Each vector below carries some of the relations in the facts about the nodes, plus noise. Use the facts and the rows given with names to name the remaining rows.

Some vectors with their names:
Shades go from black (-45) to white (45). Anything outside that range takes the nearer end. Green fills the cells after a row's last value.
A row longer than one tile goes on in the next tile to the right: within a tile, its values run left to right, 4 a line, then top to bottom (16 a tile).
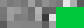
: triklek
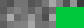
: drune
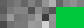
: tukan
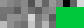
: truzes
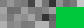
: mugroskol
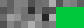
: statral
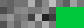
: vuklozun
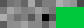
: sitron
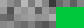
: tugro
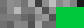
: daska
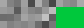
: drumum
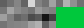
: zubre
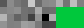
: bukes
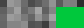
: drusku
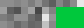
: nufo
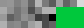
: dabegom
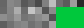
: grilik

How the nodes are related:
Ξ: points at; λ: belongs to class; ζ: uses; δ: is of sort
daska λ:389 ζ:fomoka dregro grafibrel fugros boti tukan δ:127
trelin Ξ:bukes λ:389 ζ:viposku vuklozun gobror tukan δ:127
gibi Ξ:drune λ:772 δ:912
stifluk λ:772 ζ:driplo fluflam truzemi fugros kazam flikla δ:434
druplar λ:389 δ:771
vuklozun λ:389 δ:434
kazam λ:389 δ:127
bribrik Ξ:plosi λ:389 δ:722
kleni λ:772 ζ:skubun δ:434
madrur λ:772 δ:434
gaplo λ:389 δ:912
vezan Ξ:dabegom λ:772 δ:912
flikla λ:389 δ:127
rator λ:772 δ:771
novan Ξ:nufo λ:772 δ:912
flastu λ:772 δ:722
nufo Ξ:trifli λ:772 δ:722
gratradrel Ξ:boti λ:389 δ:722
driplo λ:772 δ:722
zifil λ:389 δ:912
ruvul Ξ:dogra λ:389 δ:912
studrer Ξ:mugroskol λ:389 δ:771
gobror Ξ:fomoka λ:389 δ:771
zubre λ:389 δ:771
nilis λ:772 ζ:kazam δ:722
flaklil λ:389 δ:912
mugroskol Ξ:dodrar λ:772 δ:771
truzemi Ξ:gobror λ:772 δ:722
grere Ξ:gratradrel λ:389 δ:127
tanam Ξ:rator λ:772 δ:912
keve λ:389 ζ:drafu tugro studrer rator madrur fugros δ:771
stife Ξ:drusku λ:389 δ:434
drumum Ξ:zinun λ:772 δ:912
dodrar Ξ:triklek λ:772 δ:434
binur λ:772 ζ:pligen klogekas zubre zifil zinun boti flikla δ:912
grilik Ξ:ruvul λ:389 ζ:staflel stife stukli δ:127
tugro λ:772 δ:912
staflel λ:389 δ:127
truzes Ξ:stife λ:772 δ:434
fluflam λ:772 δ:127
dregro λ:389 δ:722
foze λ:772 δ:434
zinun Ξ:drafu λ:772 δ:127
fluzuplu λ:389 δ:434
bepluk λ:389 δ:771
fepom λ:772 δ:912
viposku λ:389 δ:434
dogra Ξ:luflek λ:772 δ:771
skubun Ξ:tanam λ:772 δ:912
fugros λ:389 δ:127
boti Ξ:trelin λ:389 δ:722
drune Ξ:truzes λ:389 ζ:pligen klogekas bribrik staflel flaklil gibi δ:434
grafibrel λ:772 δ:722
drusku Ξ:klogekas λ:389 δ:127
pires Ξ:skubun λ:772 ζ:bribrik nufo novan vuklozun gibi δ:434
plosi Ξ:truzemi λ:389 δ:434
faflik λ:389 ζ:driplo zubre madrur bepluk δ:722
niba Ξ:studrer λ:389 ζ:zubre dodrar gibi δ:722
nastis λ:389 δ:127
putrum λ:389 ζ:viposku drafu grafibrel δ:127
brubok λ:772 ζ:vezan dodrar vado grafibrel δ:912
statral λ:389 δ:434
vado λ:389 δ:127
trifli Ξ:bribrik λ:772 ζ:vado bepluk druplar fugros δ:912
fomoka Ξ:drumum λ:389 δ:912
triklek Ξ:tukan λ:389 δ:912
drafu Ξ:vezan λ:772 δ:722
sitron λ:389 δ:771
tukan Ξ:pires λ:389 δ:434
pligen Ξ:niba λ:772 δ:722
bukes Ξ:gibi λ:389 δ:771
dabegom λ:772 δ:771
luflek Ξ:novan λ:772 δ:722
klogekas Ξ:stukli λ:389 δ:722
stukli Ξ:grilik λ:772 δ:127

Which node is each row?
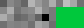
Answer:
studrer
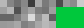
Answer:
tanam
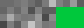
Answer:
plosi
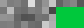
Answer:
dregro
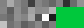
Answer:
stukli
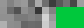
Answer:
driplo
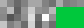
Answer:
gibi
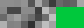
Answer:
pligen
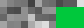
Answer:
dodrar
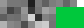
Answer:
pires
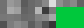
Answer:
grere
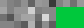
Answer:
novan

